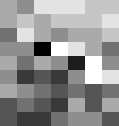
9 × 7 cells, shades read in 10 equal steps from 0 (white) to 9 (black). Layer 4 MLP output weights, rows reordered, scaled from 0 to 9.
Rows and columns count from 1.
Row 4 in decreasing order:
9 5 4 4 3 1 0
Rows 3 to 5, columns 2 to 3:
1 3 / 4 9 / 5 3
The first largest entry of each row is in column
2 1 1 3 5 2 4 4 2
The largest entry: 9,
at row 4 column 3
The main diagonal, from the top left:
3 2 3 0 8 0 5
